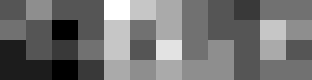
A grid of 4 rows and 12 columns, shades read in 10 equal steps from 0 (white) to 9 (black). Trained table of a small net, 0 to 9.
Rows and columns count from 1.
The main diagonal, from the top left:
6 6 7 7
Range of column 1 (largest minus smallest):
3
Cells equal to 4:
6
